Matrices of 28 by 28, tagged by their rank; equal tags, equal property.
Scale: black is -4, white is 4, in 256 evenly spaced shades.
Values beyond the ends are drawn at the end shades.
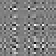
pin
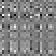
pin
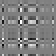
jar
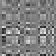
pin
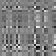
pin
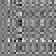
pin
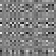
pin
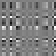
jar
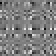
pin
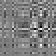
pin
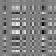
jar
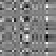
pin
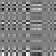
jar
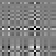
jar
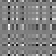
jar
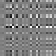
jar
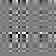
jar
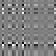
jar
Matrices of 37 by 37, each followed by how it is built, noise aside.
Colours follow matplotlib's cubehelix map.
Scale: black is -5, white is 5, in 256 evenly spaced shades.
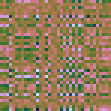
low rank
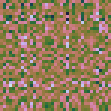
low rank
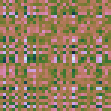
low rank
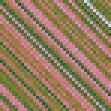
Toeplitz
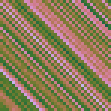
Toeplitz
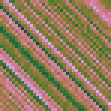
Toeplitz
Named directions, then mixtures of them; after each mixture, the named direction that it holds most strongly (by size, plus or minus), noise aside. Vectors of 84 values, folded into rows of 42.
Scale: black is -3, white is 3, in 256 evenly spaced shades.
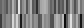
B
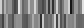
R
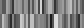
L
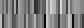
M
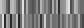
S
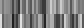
B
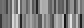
B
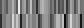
B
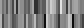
M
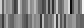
R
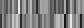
B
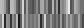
S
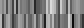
M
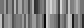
M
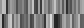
L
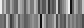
R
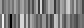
L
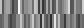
R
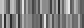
S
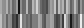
B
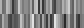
L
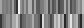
B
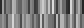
R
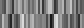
L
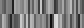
L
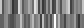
R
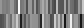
B
